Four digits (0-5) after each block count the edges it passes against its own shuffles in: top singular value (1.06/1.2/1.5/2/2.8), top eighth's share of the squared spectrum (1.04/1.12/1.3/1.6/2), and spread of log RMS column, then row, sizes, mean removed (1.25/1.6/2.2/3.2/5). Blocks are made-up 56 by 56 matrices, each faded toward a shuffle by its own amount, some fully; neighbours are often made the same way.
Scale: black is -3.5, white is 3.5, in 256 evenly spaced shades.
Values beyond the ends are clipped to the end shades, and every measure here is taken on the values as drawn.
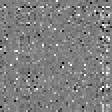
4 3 2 1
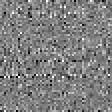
3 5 2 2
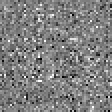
3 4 2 2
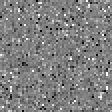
0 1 0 0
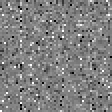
3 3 1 0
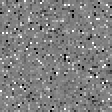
0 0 0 0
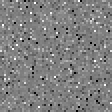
0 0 0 0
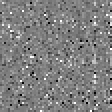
3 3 1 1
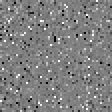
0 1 0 0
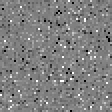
0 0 0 0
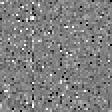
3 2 1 0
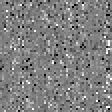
3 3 2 0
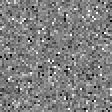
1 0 0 0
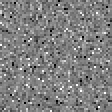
0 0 0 0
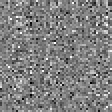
4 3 2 1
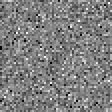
1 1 0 0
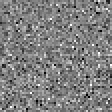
3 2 0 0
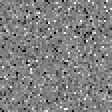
0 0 0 0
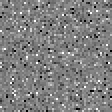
1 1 0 0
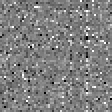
3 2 1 0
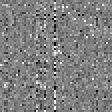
4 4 2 1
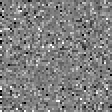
3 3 2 1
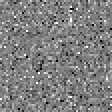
1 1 0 0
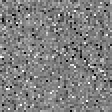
2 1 0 0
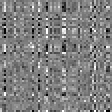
5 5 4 3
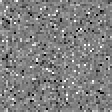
1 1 0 0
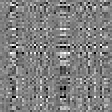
5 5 4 3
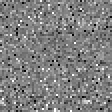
2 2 0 0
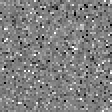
1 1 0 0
